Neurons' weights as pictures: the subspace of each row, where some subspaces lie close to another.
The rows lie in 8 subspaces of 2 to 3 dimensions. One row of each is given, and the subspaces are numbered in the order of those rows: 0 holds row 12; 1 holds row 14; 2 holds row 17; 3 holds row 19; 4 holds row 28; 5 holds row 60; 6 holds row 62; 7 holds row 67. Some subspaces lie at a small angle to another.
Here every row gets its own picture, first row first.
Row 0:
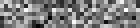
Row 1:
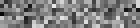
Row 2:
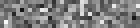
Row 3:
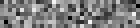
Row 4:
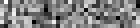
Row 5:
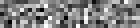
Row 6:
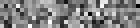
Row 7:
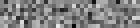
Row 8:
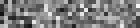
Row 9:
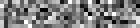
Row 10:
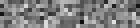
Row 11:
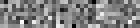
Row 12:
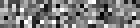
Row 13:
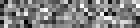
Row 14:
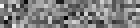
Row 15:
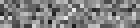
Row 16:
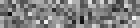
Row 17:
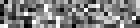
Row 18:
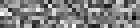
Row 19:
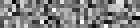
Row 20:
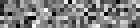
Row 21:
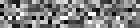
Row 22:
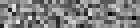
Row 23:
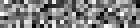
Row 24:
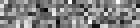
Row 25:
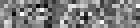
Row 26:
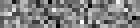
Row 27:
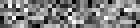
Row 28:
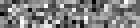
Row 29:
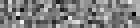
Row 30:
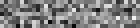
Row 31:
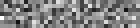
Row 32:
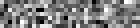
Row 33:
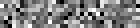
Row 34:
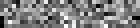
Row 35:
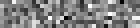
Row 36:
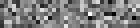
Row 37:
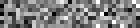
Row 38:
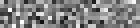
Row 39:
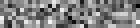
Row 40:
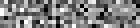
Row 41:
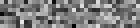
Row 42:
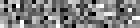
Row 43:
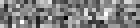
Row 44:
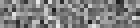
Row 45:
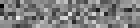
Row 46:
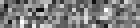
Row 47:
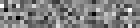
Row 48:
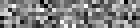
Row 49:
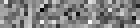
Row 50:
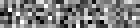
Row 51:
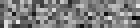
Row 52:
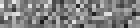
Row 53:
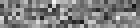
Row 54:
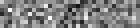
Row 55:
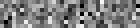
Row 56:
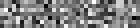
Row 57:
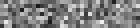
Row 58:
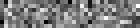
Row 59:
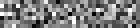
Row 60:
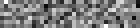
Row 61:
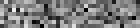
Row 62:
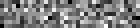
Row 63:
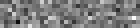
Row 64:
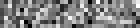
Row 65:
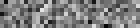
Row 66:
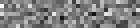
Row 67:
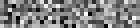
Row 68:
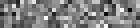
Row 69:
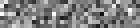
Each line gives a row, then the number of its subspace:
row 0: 5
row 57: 4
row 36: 0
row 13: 0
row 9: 0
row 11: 6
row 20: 3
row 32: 4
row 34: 6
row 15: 7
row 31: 5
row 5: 4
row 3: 1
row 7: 6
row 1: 5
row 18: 7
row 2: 1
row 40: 0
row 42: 6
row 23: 5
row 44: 3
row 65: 5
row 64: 0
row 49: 5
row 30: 7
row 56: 0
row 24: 3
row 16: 3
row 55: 1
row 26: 3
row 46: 4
